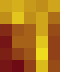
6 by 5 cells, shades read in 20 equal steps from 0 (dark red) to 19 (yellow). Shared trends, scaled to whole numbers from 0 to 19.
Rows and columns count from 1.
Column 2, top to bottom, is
15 17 7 8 5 0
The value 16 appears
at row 6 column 4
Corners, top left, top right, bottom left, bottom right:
14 14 1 6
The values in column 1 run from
1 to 14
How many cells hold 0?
1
